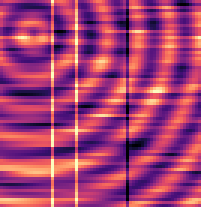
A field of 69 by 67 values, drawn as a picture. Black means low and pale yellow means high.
Slope: none. Odd lines: columns 18, 26 and 43. Rings: centred on the top left. Histogram: bell-shaped.
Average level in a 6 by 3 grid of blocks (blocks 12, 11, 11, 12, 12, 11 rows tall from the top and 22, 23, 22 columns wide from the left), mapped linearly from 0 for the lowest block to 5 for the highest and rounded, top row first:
011
234
033
222
501
322
